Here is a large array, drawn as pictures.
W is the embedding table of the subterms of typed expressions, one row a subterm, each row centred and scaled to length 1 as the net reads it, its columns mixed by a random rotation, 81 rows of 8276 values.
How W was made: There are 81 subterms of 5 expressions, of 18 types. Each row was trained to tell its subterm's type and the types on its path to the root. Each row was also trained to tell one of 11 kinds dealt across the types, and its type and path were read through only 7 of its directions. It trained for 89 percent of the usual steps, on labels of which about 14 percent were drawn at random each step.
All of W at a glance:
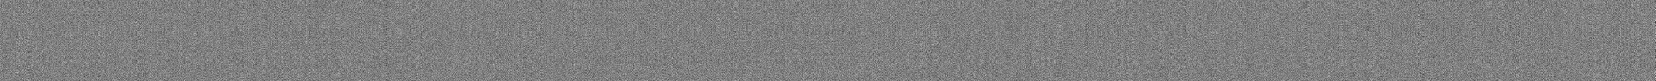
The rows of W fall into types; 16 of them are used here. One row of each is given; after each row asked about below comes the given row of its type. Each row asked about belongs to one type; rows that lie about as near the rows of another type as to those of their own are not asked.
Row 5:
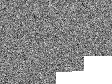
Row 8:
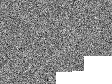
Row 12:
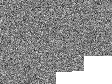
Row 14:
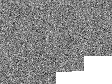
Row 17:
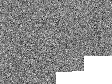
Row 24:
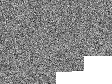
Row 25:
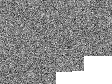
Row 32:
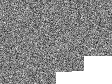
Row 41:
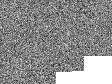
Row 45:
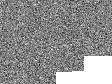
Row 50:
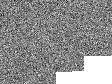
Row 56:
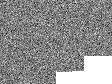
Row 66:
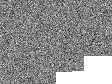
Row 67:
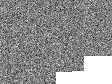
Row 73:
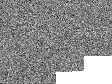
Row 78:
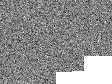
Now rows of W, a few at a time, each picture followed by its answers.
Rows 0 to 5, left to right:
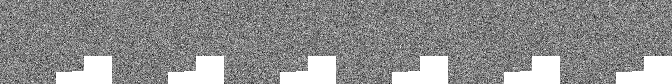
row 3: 50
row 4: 12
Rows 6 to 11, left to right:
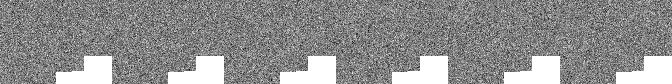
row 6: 66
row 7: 5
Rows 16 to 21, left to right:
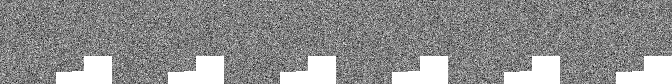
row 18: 17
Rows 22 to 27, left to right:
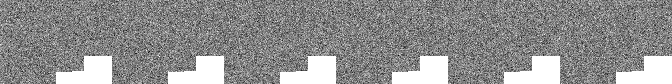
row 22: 25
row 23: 56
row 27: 14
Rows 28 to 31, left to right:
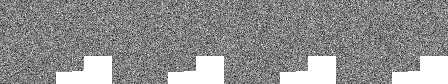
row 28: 5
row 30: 17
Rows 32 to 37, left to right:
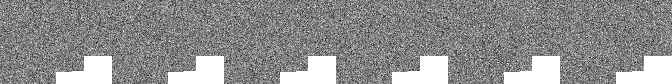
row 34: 5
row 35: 32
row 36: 17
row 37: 12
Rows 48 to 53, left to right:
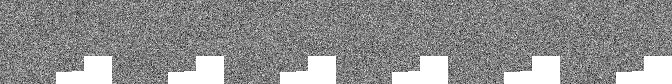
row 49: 25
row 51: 67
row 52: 56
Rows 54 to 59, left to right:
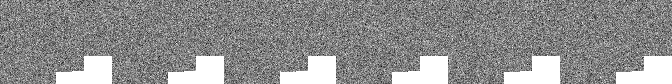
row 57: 50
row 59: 5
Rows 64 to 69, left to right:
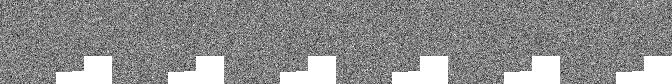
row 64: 50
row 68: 12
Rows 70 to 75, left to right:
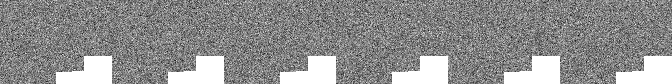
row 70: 56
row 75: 67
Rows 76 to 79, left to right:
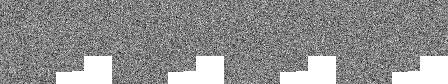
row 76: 50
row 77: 17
